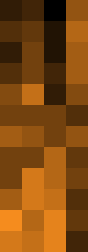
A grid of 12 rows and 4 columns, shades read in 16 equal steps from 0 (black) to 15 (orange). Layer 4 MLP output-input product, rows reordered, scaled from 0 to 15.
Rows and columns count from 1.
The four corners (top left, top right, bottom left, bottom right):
3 9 13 4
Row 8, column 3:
11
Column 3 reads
0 2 2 4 3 7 7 11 11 12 14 14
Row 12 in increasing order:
4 12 13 14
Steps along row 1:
up down up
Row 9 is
7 13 11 7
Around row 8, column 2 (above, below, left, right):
9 13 7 11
